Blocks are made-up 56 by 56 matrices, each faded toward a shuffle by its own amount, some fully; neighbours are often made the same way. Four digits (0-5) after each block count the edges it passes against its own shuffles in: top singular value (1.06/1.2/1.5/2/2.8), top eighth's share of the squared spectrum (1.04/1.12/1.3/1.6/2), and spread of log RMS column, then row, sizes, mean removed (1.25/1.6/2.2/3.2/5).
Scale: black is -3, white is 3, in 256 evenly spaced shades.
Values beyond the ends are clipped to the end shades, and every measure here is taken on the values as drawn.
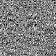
3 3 1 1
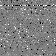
3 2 0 1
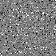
1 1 0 1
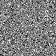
2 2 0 0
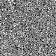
2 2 0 1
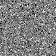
0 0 0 0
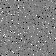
1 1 0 0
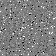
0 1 0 0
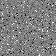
1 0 0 0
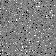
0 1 1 0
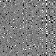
4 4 2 1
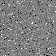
0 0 0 0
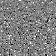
3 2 0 1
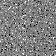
2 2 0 0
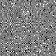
4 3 2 2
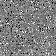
2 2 0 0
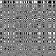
5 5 3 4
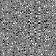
4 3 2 1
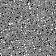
1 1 0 0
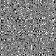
4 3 1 2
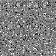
3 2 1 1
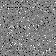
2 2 0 1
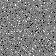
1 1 0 0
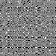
4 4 2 2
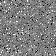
2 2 0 0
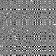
5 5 3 4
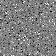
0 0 0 0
